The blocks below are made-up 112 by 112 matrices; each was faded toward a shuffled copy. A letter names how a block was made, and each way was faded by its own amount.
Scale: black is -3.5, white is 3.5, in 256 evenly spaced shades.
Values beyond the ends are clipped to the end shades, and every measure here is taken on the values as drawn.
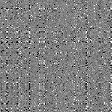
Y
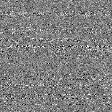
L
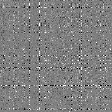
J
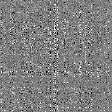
J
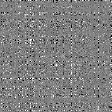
J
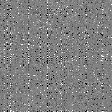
Y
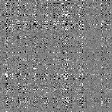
J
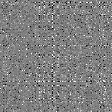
Y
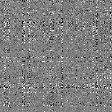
J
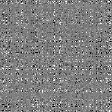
J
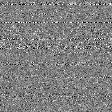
L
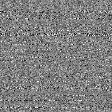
L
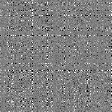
J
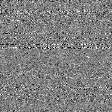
L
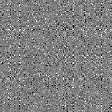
Y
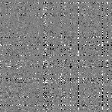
J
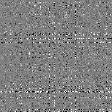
J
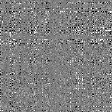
J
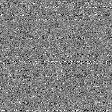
L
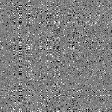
Y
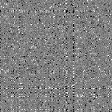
Y
